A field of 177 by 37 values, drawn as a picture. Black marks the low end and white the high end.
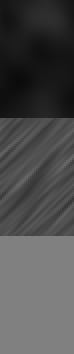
The table splits into 3 rows of 1 panel. Panel 1,1: very low, smooth, faint in contrast. Panel 2,1: low, slanting up to the right, faint in contrast. Panel 3,1: middling, flat.
